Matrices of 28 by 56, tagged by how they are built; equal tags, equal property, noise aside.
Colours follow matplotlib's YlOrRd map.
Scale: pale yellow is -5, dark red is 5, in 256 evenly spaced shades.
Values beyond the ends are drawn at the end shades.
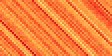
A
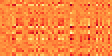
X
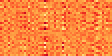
X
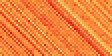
A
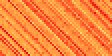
A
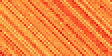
A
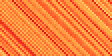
A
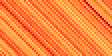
A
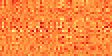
X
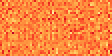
X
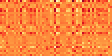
X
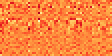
X
